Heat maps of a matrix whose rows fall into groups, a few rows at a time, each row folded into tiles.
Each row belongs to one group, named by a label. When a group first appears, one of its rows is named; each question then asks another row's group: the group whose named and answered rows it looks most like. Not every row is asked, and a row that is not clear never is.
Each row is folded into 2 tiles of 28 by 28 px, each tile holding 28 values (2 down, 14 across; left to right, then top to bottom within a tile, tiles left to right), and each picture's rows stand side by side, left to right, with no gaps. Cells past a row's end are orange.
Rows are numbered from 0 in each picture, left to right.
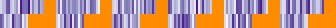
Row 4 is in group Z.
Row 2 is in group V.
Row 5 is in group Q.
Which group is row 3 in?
Z
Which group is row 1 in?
Z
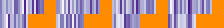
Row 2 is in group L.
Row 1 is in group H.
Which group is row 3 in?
Q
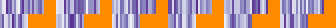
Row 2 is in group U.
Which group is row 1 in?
L
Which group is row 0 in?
Q
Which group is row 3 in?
Q
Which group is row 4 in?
U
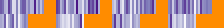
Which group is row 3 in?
V
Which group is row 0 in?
U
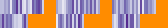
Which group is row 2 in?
Z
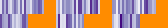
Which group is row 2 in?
Z
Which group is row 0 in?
V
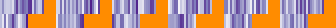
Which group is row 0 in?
U
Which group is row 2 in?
V
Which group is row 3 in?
L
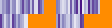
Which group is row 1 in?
V
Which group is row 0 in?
Q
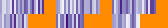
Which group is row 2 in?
Q
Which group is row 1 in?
H
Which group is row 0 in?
H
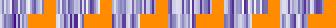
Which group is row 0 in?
H
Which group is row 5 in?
L
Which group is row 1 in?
Z
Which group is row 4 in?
Q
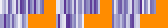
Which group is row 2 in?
Q
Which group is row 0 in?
U
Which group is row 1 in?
L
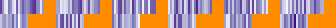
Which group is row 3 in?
Q
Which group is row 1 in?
H
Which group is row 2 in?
Q
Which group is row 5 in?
H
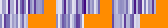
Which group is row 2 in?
Q
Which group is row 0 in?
U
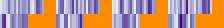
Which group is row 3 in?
L
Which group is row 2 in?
L
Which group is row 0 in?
L
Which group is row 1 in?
V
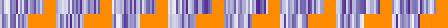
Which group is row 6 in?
Q
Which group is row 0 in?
H
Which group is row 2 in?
L
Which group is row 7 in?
U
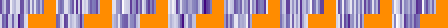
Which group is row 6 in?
U
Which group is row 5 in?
Q
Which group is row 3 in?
L
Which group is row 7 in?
L
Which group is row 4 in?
V
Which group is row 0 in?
Q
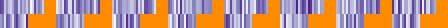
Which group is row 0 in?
Z
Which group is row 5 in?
U
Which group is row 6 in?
H
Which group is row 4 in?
V
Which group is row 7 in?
Q
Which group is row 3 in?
H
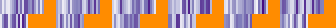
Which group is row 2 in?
L
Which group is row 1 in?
H
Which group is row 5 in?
V
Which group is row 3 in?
V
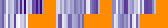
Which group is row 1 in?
L
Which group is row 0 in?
V
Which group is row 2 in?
Z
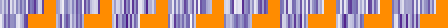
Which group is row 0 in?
U
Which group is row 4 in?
L
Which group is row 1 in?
U
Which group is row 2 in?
H
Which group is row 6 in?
Z
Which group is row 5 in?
Z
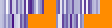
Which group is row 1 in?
Z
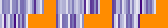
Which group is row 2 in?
Z
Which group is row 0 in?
H
